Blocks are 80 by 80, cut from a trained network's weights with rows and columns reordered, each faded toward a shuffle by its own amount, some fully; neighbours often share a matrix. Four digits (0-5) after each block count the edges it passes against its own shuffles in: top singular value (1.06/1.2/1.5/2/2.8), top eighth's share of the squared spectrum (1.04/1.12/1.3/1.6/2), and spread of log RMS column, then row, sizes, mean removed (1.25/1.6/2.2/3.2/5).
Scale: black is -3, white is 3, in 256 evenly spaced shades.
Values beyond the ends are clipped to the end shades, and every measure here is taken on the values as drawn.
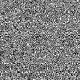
3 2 0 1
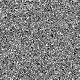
2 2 0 0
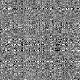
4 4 2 3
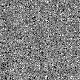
2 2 0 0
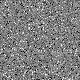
0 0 0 0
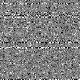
4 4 0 3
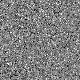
0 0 0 0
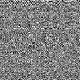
4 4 1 3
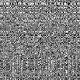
4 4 1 3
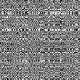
5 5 2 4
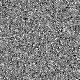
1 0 0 0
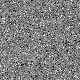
0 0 0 0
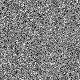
1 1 0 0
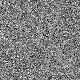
0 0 0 0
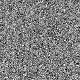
1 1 0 0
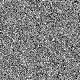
0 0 0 0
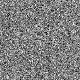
1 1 0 0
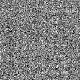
3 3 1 1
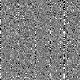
4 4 3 1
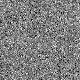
2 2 0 1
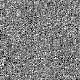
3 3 1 2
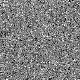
2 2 0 1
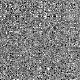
3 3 2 2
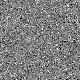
1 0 0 0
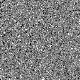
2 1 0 0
